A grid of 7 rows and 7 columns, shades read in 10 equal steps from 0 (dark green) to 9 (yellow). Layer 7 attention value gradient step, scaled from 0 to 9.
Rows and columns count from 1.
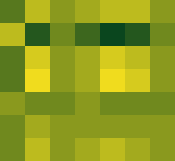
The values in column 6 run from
1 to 8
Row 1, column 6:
7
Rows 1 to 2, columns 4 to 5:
6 7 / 2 0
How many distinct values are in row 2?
5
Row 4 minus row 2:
-4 8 1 4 9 7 1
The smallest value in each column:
3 1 4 2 0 1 4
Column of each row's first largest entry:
2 1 2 2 1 2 2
